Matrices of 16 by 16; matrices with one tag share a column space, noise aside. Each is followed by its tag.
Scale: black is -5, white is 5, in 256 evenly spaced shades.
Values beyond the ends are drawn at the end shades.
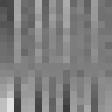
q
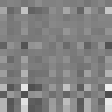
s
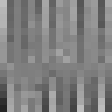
q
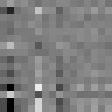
s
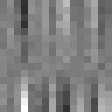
q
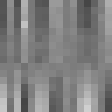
q
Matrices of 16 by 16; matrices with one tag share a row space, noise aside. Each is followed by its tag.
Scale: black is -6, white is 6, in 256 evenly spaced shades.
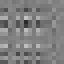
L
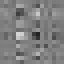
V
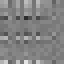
L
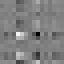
V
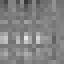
L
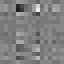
V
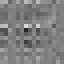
L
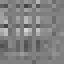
L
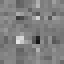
V
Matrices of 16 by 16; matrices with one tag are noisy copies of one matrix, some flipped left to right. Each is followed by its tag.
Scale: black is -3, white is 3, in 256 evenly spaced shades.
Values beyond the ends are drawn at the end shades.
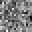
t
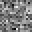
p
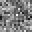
t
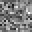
p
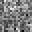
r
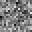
t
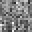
r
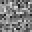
p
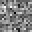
p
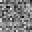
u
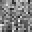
r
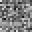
u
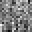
r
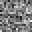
p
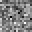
u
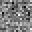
u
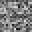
p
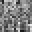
r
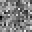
t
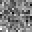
t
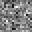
p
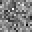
t
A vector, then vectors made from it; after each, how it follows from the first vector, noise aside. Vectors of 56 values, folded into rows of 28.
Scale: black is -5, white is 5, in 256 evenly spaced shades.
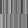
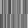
negated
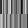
scaled up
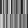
scaled up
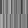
copied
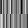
scaled up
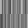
negated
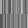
negated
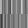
negated
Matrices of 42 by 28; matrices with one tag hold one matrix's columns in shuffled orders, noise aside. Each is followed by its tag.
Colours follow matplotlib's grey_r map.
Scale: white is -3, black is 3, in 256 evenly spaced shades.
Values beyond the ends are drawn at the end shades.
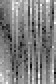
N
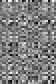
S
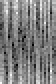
N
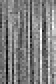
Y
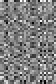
S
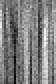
Y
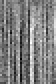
Y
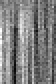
Y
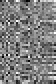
S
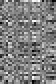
S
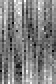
N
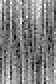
N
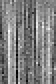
Y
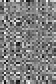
S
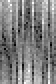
N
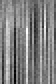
Y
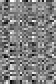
S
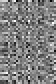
S
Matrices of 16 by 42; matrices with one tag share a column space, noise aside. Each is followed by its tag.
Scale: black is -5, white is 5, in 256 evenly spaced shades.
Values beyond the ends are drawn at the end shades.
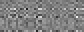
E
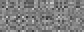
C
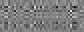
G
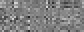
C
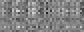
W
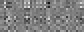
C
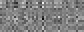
C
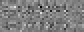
G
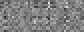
C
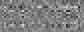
G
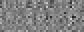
C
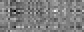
W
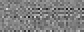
E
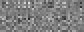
C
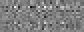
G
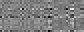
E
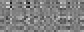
C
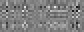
G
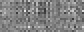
W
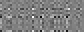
E
